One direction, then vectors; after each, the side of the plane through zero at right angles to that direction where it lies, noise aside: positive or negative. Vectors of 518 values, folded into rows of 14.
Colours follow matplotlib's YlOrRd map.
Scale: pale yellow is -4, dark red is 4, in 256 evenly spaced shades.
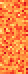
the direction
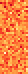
negative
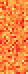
negative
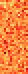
positive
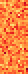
positive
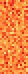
negative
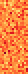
positive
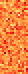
positive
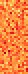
positive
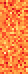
negative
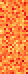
positive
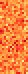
negative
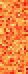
positive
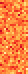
negative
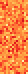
negative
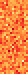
negative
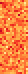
negative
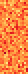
positive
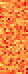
positive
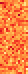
negative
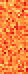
positive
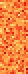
positive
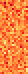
negative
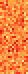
negative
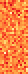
negative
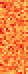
negative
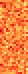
negative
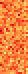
negative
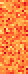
positive
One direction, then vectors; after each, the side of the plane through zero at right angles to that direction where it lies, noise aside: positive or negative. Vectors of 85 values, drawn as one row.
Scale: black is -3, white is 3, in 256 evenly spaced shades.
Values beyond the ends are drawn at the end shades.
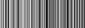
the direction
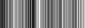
negative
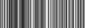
negative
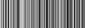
positive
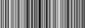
positive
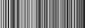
positive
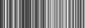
negative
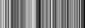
positive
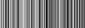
positive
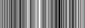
negative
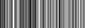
negative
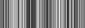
positive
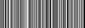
positive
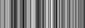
negative
